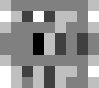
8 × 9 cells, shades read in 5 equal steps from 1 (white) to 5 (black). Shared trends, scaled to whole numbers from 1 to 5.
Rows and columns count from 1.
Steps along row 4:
same same up down up down up down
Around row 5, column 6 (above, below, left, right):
4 3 2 3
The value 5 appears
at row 4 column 4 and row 5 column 4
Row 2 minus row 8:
0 0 1 -1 0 0 -1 0 -1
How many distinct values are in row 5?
4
